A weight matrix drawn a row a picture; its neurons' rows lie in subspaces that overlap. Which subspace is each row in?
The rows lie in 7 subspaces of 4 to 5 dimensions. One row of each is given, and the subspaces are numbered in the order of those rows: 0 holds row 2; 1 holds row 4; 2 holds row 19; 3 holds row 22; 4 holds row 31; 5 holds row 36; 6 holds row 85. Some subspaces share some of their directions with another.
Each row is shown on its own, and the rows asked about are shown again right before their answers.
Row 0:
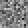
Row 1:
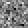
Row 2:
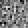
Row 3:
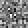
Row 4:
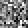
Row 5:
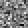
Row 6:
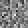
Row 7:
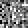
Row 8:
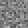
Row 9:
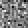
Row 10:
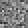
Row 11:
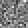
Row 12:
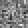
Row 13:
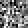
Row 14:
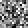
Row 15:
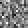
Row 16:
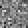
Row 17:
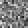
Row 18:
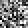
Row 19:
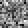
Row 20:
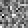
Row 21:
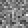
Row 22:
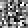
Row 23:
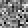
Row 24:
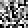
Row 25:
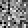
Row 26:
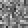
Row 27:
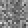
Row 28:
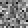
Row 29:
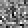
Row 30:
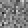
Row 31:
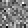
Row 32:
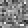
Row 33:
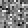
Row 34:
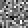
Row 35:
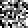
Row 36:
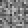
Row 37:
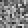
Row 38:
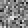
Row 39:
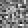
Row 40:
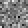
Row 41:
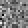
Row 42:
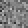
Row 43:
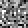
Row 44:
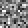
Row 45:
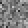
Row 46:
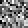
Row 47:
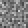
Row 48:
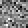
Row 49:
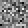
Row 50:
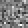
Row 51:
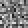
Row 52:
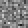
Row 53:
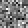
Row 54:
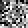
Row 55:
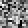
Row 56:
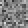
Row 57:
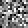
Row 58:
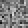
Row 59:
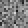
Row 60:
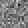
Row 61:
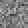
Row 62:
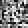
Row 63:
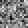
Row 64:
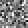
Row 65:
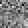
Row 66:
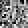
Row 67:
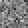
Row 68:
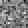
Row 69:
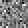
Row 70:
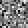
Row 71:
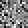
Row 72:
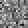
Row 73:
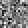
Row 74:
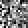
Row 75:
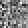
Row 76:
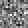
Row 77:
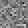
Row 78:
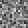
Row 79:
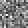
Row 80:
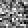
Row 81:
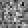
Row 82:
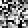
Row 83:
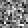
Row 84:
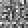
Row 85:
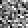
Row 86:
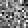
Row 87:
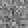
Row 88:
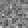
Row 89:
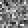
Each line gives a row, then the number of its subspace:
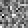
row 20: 0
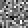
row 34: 1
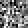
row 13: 6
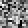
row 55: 1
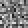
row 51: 6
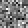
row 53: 5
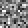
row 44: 1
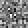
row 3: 0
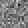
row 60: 5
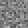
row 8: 4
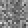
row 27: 3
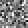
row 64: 3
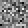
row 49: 4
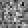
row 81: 3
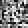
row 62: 3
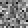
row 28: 3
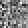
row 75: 6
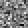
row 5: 3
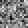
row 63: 1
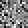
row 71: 4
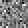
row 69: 4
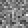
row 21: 2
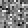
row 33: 5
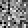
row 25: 3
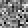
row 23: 3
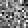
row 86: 3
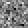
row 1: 3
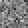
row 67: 1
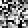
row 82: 1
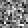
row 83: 3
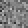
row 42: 4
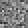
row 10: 4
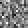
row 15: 0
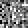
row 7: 4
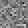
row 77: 4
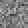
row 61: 5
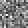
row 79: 1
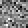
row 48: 6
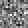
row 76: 5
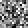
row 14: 4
